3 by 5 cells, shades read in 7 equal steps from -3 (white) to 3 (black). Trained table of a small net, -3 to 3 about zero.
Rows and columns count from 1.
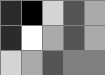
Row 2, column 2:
-3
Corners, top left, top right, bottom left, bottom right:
2 -1 -2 0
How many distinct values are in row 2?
4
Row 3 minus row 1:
-4 -4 3 -1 1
